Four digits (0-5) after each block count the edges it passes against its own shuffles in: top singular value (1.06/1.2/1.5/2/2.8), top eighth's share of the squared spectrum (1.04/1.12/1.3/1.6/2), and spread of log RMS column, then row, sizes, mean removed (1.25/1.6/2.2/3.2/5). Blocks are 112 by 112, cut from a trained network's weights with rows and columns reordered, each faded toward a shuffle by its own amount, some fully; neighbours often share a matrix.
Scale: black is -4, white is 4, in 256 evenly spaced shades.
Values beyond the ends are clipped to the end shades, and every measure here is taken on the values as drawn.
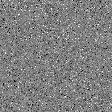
2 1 0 0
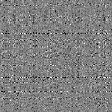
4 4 2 3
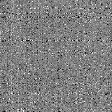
3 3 1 3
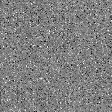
2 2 0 1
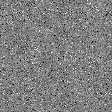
2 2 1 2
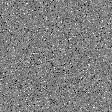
0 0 0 0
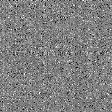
3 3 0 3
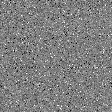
2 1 0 0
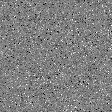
0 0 0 0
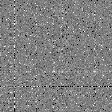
3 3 2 1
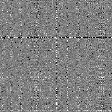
4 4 3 2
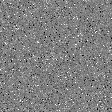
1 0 0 0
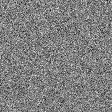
0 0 0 0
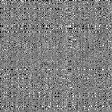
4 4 2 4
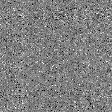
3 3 1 2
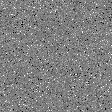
0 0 0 0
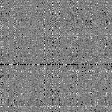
4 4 3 2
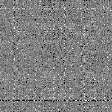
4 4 3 2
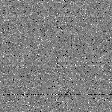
3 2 1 1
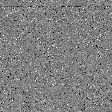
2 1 0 0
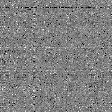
3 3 2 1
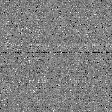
3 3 1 1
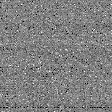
3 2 1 1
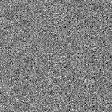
4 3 2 1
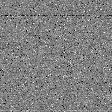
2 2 0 1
